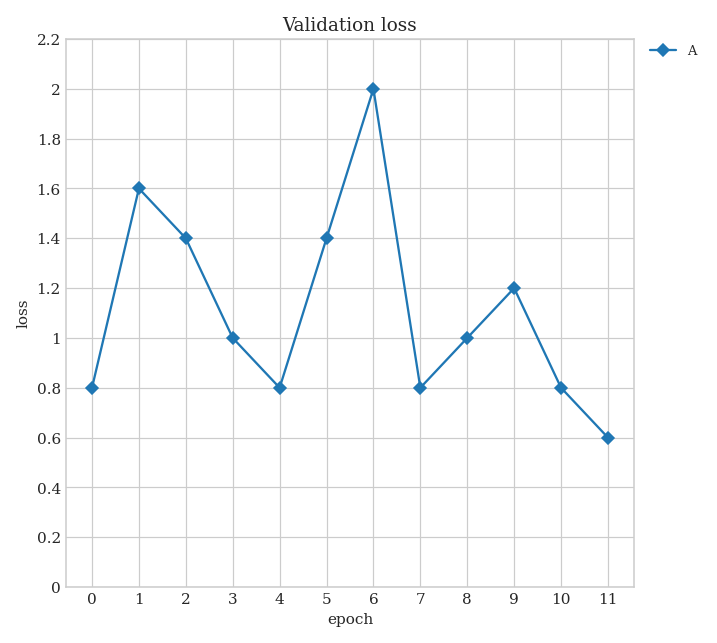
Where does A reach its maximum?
6
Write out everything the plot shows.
Title: Validation loss
x-axis: epoch, ticks 0 1 2 3 4 5 6 7 8 9 10 11
y-axis: loss, ticks 0 0.2 0.4 0.6 0.8 1 1.2 1.4 1.6 1.8 2 2.2
Legend: A
Values:
A: 0.8 1.6 1.4 1 0.8 1.4 2 0.8 1 1.2 0.8 0.6
